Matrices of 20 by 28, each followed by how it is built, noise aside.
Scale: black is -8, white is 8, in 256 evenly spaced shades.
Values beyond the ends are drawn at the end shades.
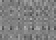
low rank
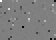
sparse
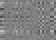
low rank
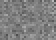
low rank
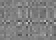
low rank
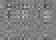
low rank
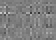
low rank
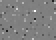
sparse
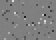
sparse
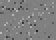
sparse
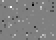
sparse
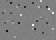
sparse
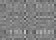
low rank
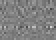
low rank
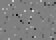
sparse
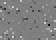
sparse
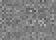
low rank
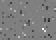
sparse
